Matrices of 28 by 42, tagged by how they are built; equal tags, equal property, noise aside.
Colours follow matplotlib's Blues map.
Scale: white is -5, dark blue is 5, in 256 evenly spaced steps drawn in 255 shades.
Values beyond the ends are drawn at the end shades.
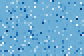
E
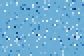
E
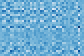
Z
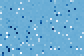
E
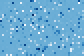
E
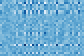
Z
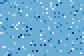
E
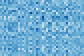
Z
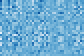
Z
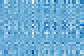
Z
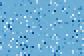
E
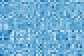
Z
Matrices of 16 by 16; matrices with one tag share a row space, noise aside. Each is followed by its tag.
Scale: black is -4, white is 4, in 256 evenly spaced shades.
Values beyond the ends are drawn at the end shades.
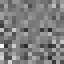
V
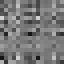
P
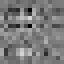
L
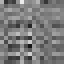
L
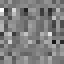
V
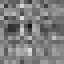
L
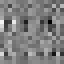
V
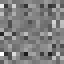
V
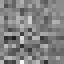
L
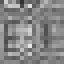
L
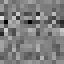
P
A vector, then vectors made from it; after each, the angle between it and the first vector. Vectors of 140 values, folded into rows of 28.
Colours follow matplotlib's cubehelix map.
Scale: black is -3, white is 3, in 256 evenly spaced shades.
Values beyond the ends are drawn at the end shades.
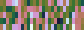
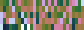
partly opposed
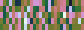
orthogonal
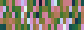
orthogonal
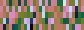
partly opposed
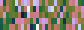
orthogonal
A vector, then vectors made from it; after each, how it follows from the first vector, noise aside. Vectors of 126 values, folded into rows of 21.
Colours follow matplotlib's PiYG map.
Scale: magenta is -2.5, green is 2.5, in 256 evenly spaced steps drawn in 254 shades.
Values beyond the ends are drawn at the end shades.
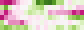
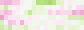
shrunk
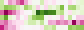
wrapped around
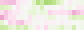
shrunk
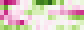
copied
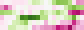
wrapped around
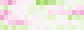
shrunk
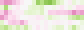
shrunk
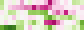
wrapped around
